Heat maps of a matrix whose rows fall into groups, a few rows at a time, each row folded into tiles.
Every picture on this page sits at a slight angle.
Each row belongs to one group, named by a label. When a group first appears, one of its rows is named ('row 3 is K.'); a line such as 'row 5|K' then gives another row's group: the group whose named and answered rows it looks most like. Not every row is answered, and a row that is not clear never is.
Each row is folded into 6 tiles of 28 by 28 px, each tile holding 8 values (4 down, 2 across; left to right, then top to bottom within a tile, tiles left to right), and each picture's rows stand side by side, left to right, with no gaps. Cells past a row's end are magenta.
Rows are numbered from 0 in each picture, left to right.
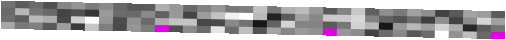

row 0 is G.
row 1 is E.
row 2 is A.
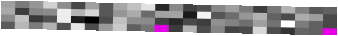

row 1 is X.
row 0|E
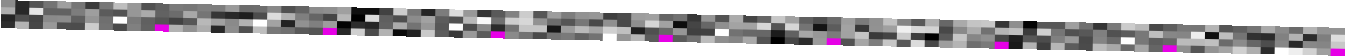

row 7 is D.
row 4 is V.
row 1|G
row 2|X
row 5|E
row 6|X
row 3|A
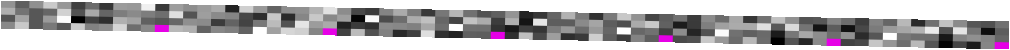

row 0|E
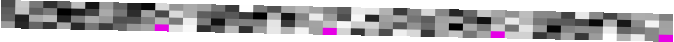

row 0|G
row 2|D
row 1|A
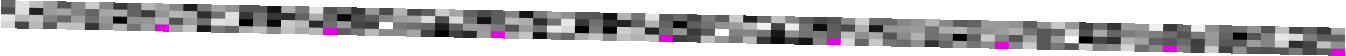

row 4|V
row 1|E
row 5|D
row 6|E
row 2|V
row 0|D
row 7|G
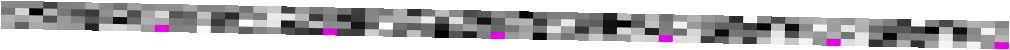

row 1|G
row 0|D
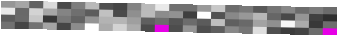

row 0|A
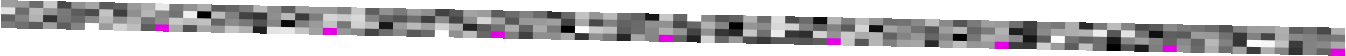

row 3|G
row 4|G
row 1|D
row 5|D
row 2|A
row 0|A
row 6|V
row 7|G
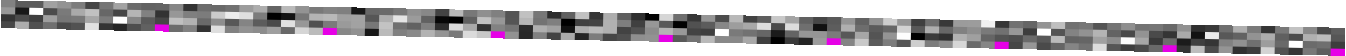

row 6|X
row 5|E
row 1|E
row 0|X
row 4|V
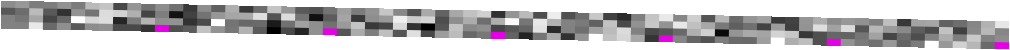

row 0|G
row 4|A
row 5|A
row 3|A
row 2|E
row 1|V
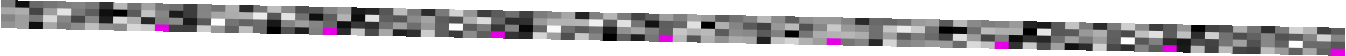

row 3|V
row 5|E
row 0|E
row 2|X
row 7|X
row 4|D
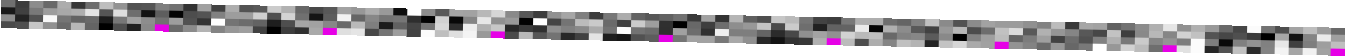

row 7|A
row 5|D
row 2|A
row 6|A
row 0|V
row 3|X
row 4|V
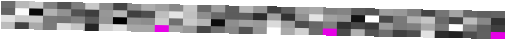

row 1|A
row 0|D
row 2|X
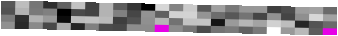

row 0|G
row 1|A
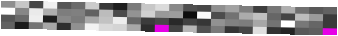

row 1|X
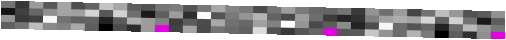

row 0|V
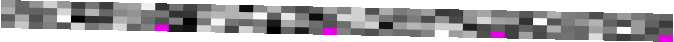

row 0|E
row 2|A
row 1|V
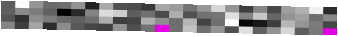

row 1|E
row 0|G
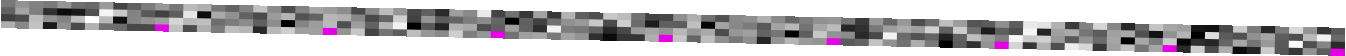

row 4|D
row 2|E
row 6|D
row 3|V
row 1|D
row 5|V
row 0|G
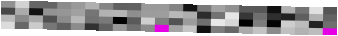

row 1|E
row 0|D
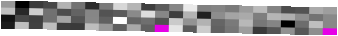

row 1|D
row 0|X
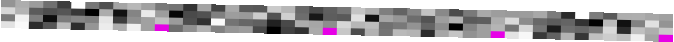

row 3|A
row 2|D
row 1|V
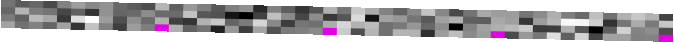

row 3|E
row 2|D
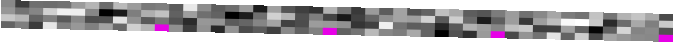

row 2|V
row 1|G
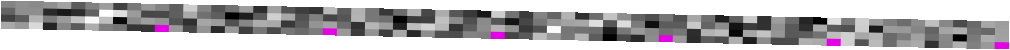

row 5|D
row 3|V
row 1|G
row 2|G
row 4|G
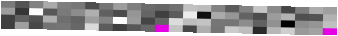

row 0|X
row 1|D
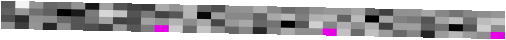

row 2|D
